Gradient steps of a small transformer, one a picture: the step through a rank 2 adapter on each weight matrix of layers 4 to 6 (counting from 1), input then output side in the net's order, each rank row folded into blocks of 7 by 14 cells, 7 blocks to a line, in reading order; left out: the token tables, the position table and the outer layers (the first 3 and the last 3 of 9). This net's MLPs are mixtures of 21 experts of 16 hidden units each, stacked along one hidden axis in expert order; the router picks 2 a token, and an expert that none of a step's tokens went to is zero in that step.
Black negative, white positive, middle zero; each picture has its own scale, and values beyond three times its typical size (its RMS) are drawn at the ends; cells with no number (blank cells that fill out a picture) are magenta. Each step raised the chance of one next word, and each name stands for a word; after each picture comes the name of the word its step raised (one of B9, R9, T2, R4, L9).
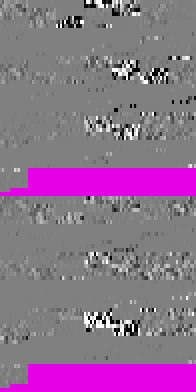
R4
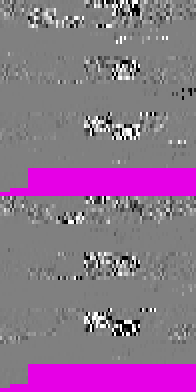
R4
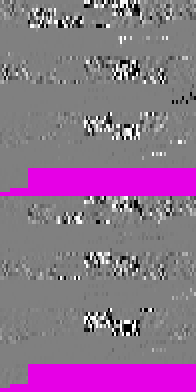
R4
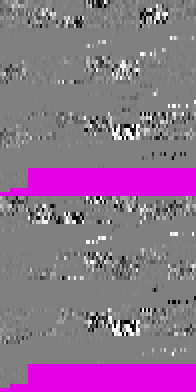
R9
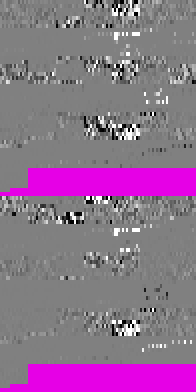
R9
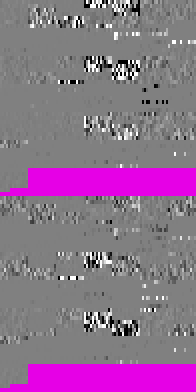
R4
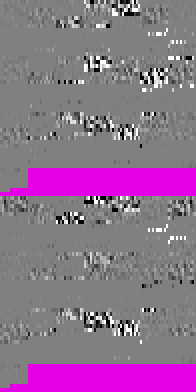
R9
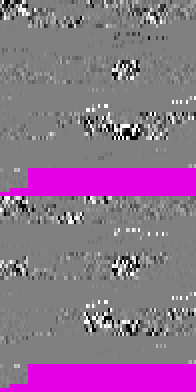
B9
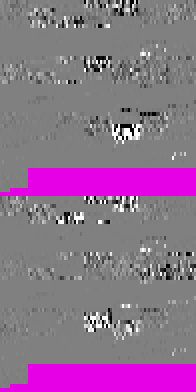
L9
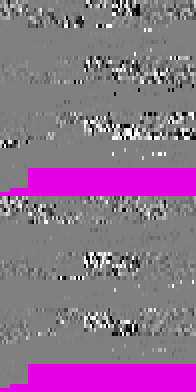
R4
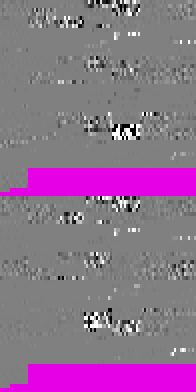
L9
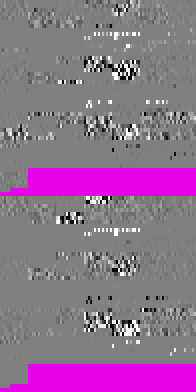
R9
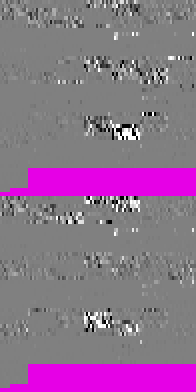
L9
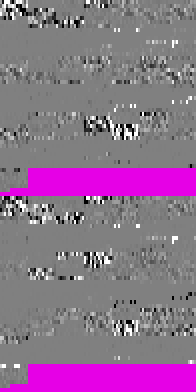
R9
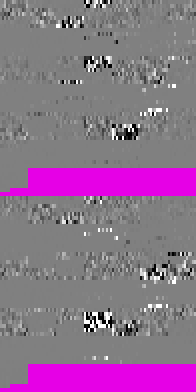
B9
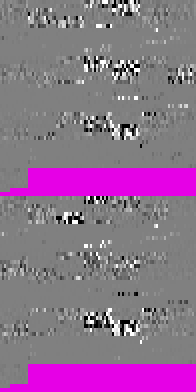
R9
